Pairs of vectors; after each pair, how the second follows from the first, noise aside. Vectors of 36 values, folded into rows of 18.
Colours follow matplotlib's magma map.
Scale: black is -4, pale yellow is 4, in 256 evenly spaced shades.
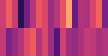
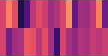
copied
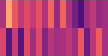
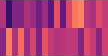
negated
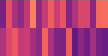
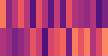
negated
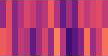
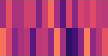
copied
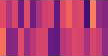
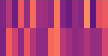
negated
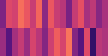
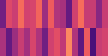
copied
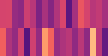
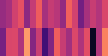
negated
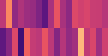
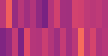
shrunk
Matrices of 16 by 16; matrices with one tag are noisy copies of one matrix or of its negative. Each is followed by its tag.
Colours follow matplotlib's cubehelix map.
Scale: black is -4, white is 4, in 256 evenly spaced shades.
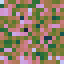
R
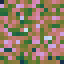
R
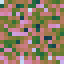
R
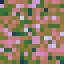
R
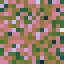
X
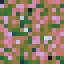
R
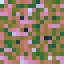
R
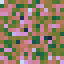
R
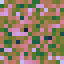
R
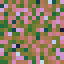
X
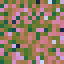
X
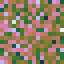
X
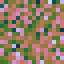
X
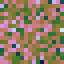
X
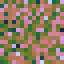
X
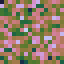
R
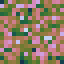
R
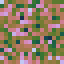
R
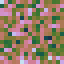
R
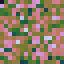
R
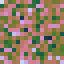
R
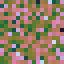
X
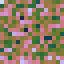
R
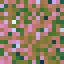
X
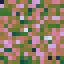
R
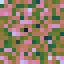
R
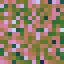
X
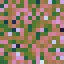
X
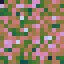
R
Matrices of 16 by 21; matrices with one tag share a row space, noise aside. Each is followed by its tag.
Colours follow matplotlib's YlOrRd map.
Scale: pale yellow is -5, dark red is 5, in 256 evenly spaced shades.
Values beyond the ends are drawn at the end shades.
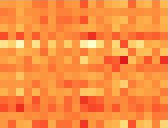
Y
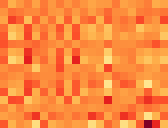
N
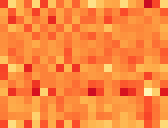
N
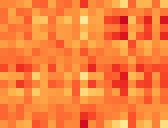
Y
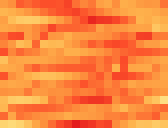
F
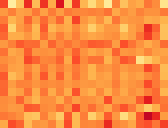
N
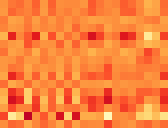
N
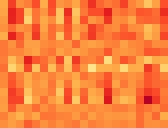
N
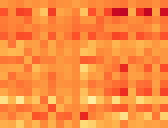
Y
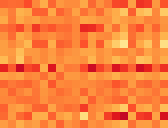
Y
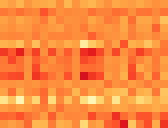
Y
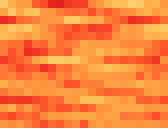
F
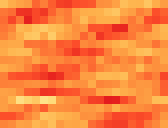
F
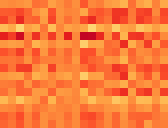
Y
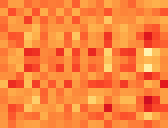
N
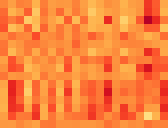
N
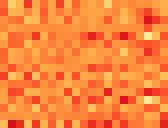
N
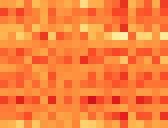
Y
